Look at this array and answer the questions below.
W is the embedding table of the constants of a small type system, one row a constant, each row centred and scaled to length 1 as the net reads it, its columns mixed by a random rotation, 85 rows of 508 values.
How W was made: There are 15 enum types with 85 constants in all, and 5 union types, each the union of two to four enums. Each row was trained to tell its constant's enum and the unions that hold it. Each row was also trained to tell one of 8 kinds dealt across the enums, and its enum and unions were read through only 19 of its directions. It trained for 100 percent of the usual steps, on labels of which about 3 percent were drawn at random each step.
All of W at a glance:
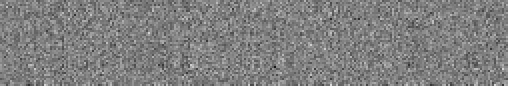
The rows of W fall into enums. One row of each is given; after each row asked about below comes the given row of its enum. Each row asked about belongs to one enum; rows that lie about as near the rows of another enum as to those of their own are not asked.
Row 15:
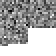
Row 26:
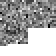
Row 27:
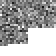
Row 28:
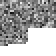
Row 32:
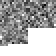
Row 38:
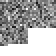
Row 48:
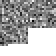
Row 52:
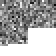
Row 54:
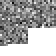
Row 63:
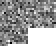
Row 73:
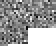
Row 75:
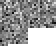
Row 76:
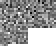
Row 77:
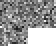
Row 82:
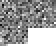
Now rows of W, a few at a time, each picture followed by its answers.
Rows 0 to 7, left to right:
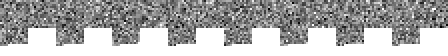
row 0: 73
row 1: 28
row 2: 82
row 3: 63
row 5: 82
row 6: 63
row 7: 75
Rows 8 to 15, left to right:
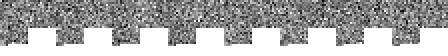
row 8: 76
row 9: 38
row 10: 38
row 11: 54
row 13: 48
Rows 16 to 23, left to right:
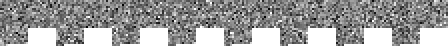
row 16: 82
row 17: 54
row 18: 77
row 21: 75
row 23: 27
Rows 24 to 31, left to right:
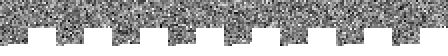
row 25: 76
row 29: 32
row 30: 52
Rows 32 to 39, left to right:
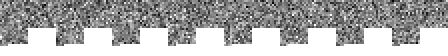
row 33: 48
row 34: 32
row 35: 48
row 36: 52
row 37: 38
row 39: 77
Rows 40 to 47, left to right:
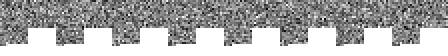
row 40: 32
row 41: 52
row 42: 28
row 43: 54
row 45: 28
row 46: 54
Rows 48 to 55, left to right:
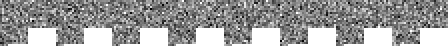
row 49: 38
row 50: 26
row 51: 28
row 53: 32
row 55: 76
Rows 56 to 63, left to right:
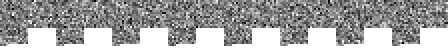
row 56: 38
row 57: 52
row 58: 82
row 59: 73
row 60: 54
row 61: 15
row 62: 52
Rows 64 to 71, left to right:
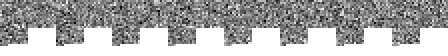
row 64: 27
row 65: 28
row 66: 27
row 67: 38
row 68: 82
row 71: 32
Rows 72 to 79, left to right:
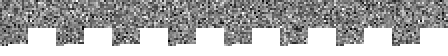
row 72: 63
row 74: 54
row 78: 28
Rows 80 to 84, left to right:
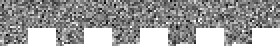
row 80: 82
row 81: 52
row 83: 76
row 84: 76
